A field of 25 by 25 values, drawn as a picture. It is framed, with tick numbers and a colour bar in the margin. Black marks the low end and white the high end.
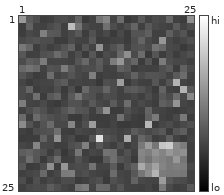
Mirror symmetry: none. Histogram: skewed, a long tail of high values. Ninth with the highest average: bottom right. Odd patch: higher, in the bottom right. Average level on the scale: 30%.
